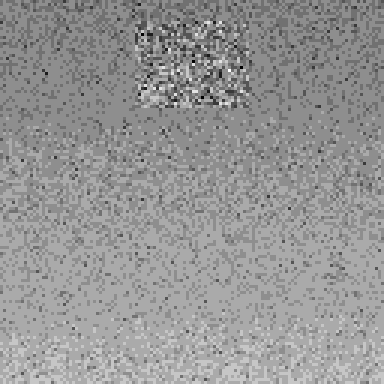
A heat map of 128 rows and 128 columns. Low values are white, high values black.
Odd patch: rougher, in the top middle. Roughest part: top middle. Stripes: none. Slope: up to the top.
